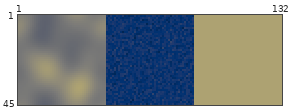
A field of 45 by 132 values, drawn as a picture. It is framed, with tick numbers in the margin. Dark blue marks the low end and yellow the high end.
It is made of 1 by 3 panels. Panel 1,1: middling, smooth. Panel 1,2: very low, fine-grained, faint in contrast. Panel 1,3: high, flat.
